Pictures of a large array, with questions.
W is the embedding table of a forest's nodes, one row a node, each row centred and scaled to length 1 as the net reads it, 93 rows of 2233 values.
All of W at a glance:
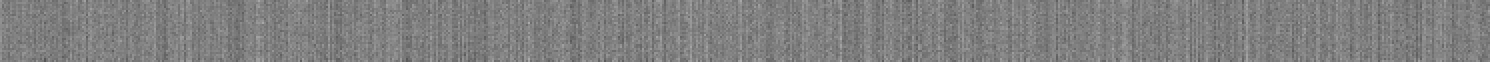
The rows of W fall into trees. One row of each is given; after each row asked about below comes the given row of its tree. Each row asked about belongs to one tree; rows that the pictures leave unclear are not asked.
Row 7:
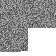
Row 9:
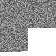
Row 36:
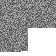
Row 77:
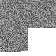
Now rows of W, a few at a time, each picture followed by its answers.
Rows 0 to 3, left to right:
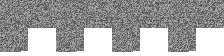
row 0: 77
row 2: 77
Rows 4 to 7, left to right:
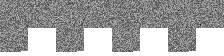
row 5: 36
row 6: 77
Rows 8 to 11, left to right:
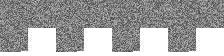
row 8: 77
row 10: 77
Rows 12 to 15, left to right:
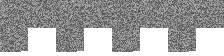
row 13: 36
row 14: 77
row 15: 36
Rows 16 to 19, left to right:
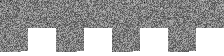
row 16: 9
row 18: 36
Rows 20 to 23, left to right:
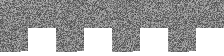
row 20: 36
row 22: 77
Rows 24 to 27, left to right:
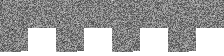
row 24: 36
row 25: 7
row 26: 77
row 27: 36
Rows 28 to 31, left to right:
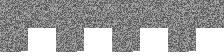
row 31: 36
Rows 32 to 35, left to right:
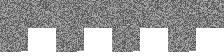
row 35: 77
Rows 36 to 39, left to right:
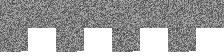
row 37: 77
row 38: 7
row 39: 7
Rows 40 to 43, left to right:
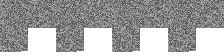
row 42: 77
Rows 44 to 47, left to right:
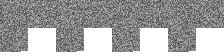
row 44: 36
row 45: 36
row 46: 9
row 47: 77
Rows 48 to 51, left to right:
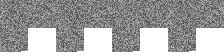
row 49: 77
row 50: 7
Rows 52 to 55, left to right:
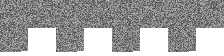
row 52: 7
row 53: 9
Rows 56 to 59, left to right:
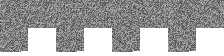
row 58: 77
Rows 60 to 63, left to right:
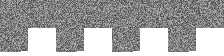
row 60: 7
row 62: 9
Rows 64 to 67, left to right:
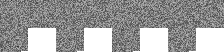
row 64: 7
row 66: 36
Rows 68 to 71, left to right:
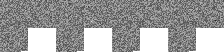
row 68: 77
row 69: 36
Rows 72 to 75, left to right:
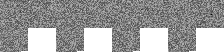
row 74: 36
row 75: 7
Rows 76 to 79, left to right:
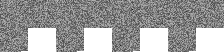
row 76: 7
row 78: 36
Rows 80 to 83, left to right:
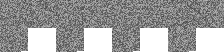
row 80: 77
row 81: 36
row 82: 36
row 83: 77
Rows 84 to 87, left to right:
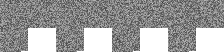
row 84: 77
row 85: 77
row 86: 36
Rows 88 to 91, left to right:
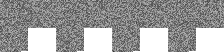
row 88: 77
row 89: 77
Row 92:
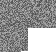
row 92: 77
